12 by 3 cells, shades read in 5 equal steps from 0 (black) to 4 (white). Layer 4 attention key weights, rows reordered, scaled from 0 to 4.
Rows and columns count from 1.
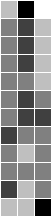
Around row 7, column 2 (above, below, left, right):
1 2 2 1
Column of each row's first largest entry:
3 3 3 3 3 1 1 2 2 1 2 1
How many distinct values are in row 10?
1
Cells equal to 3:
9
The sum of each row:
7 6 6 6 7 5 4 5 7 6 6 6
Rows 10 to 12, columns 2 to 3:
2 2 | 3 2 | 3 0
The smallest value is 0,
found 2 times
